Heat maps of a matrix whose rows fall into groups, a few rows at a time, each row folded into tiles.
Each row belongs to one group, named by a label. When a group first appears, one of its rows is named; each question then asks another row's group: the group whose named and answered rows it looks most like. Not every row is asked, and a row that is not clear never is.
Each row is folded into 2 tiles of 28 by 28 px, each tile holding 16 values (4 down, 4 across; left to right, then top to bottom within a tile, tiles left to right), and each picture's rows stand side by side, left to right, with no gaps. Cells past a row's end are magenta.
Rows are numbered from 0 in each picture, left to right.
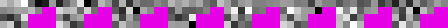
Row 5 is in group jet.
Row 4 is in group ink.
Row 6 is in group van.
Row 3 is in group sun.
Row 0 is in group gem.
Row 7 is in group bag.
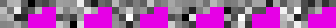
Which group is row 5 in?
van
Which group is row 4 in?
sun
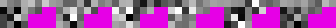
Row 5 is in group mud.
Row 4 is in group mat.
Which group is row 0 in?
mud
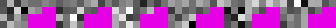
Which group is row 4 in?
mud
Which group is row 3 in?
sun
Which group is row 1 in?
sun
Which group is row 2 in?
van
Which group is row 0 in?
bag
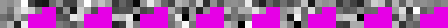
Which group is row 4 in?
gem
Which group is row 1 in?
mud
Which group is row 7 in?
ink
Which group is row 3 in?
mat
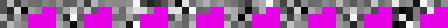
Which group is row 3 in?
ink
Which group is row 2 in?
gem
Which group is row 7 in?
mat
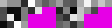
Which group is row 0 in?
mat
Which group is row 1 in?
mud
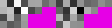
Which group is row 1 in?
bag
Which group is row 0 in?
ink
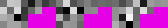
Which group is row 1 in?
bag
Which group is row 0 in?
van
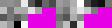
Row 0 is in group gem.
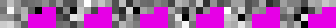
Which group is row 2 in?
bag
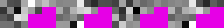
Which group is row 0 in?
mud
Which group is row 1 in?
gem
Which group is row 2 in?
bag
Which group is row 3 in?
gem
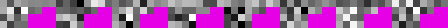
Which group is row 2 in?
jet
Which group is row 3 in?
sun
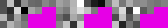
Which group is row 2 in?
ink
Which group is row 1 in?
gem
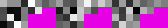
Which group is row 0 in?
mat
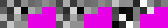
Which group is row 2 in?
mat
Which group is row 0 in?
bag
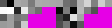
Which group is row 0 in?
ink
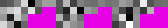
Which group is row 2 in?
mat
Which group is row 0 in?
jet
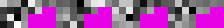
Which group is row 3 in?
bag
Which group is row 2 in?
van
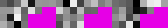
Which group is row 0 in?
jet
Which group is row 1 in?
ink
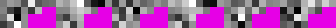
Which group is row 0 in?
mat
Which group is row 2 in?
bag
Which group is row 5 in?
mud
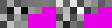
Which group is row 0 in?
bag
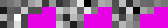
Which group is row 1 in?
jet
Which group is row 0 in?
sun
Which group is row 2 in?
bag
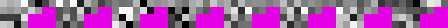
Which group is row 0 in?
gem
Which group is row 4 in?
ink
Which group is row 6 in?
van
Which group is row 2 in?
jet
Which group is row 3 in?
mud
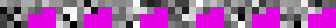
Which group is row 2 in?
gem
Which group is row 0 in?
mud
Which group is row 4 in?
mat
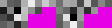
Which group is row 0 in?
mud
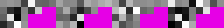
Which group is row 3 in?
mat
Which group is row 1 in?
sun
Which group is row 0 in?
mat
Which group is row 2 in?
ink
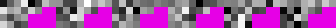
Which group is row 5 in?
mud
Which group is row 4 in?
sun
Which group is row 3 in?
van
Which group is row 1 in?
mud
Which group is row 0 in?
jet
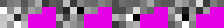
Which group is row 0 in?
van
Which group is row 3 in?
mat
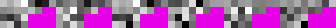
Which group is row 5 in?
sun
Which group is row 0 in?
gem
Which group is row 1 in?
van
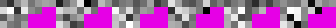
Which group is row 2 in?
van
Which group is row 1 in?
jet
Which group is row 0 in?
ink
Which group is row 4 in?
van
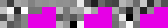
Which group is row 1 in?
gem
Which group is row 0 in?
ink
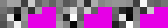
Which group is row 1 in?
jet
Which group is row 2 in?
mat
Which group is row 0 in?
mat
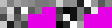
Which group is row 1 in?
mat
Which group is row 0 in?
ink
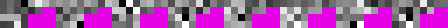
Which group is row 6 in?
gem
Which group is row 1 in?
sun
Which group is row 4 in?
van
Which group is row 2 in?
ink
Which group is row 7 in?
mat
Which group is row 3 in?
mat
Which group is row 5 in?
van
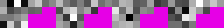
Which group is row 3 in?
mud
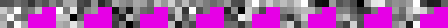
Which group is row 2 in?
mud
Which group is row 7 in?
gem
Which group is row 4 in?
mud
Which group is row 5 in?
gem
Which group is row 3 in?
ink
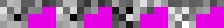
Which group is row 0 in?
van
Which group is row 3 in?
van
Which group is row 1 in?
van
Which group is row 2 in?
mud
